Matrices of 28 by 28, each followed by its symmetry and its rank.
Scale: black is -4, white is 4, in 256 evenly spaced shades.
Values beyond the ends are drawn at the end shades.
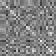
symmetric, rank five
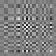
symmetric, rank two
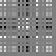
symmetric, rank one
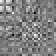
symmetric, rank three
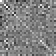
symmetric, rank five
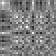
symmetric, rank three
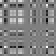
symmetric, rank one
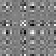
symmetric, rank two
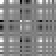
symmetric, rank one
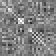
symmetric, rank five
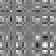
symmetric, rank two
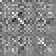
symmetric, rank five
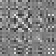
symmetric, rank three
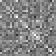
symmetric, rank five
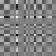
symmetric, rank one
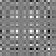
symmetric, rank one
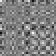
symmetric, rank two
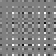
symmetric, rank one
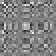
symmetric, rank three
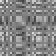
symmetric, rank two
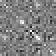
symmetric, rank five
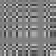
symmetric, rank one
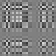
symmetric, rank one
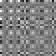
symmetric, rank two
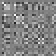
symmetric, rank three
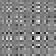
symmetric, rank two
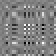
symmetric, rank two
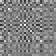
symmetric, rank three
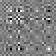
symmetric, rank three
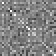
symmetric, rank five
